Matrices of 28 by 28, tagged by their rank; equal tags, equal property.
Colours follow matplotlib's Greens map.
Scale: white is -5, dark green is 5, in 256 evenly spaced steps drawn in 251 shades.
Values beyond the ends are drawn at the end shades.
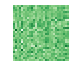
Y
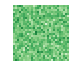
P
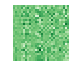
Y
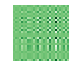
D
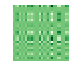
D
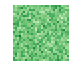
P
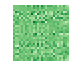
Y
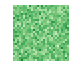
P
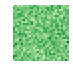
P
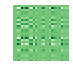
D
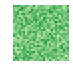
P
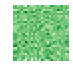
Y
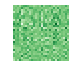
Y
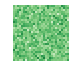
P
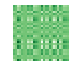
D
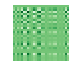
D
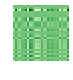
D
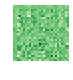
Y
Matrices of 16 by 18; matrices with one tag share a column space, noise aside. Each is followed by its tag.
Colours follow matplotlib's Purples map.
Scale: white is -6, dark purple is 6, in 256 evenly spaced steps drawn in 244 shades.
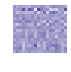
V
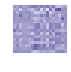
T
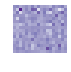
V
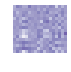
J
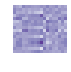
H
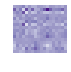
V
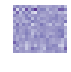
V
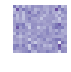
T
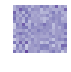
T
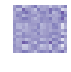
T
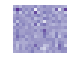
V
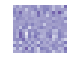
J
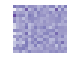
T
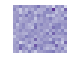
T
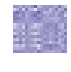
T
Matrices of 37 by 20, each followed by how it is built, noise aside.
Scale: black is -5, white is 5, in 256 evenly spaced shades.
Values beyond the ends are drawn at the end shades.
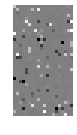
sparse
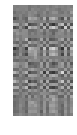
low rank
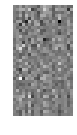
low rank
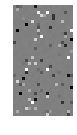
sparse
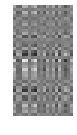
low rank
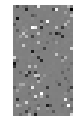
sparse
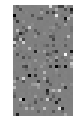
sparse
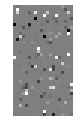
sparse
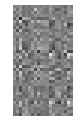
low rank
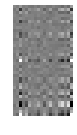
low rank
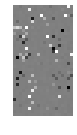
sparse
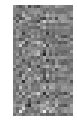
low rank
